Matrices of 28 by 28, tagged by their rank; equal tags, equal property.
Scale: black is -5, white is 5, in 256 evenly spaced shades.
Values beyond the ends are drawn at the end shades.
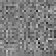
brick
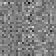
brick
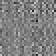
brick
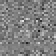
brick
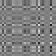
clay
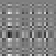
clay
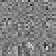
brick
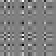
clay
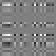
clay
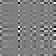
clay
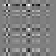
clay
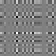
clay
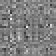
brick
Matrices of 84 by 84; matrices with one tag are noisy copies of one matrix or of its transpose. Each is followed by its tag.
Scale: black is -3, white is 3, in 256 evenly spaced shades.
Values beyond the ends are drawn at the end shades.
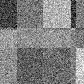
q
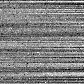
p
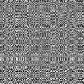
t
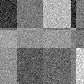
q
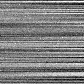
p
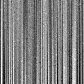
p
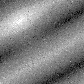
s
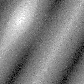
s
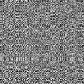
t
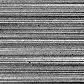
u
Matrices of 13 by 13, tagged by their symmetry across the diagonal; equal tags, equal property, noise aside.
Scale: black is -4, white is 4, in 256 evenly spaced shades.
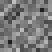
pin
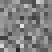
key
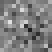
pin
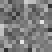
pin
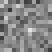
pin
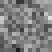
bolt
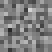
bolt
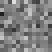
bolt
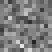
key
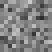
key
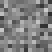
key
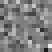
bolt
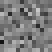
key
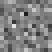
bolt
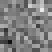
bolt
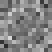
pin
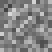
pin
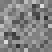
pin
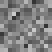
pin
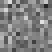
key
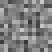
bolt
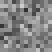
key
